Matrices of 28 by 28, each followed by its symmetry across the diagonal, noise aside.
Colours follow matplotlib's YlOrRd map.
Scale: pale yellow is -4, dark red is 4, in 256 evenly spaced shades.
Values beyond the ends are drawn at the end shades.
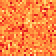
antisymmetric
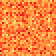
antisymmetric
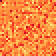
symmetric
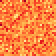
symmetric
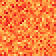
symmetric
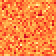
neither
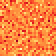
antisymmetric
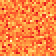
neither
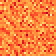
neither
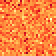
neither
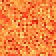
antisymmetric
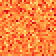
neither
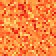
antisymmetric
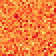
symmetric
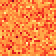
neither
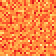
antisymmetric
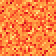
symmetric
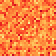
symmetric
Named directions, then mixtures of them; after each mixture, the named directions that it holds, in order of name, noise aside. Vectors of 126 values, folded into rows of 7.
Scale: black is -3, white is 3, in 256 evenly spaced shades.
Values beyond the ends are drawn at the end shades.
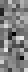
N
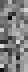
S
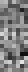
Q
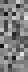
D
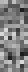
Q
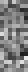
Q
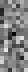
N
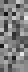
D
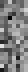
S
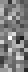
N, S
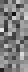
D, S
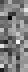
S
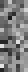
S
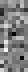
N, S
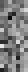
S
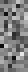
D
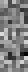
Q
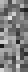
Q, S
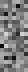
D, Q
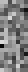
Q, S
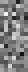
D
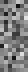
D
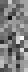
N, S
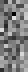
D, S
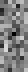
D, N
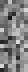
S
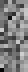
D, S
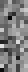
S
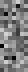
D, Q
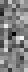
N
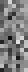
N, S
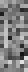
N, Q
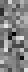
N
